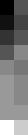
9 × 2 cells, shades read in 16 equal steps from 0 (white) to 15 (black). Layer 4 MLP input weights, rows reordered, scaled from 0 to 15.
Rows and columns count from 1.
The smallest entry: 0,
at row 9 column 1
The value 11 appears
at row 2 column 2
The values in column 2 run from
3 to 11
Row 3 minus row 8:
6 4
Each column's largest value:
15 11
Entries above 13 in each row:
1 1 0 0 0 0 0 0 0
